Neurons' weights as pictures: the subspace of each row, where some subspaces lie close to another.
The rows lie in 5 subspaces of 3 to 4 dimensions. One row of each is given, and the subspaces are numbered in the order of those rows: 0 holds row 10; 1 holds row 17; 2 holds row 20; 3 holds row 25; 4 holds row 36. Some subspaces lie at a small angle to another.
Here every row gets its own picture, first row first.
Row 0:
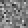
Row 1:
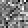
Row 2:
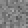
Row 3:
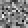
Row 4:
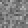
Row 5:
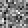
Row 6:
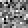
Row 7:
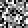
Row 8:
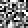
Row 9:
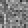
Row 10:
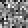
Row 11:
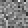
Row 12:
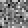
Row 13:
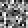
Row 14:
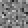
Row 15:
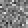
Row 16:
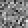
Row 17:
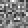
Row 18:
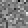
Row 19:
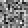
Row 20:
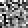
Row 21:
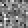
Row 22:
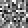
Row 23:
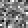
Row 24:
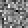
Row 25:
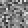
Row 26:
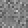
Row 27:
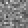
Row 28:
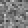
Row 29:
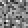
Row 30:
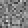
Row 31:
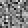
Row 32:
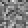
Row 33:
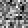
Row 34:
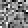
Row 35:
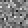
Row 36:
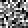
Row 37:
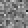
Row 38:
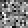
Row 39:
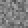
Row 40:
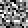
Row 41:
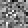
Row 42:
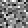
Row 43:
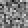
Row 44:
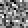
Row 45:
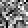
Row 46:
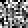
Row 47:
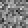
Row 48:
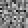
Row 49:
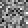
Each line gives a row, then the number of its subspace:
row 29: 0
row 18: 4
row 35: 4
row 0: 2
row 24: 3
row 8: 1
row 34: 3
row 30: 0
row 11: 4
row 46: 0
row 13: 2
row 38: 2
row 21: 2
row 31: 0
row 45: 4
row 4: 4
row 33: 4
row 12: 0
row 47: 0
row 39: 0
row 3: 2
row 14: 2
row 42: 4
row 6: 4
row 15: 2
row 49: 0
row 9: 1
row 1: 4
